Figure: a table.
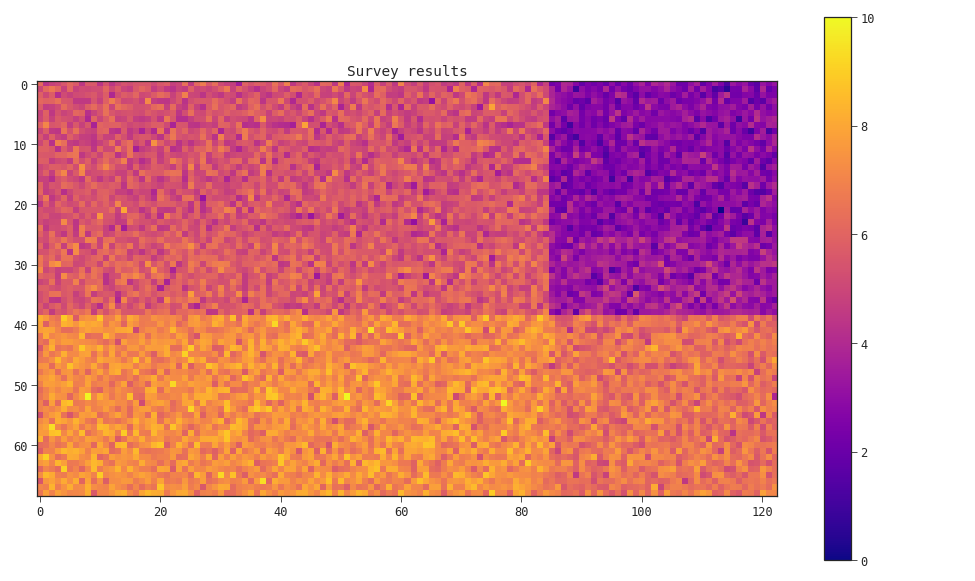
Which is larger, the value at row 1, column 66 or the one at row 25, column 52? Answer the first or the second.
the second
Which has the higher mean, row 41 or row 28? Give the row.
41
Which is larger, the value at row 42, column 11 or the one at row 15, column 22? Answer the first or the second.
the first
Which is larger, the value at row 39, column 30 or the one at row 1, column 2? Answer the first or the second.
the first
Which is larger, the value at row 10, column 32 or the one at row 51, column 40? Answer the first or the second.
the second
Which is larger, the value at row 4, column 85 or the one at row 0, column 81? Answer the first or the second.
the second
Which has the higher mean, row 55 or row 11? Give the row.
55
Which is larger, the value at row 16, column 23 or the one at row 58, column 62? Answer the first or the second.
the second
